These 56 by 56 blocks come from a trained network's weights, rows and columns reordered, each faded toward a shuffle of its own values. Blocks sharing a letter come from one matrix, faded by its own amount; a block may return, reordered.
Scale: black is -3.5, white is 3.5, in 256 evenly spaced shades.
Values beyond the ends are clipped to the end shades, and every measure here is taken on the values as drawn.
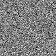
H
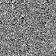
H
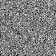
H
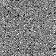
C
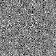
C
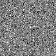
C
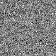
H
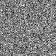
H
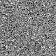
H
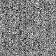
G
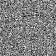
G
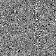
C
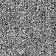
G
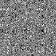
C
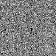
H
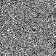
C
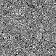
H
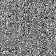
G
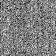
G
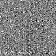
G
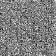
G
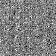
G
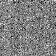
G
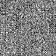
G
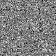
H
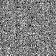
G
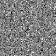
C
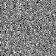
C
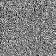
H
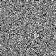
H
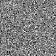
C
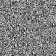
H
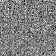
G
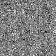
G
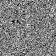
H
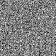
H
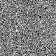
H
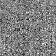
G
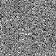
C
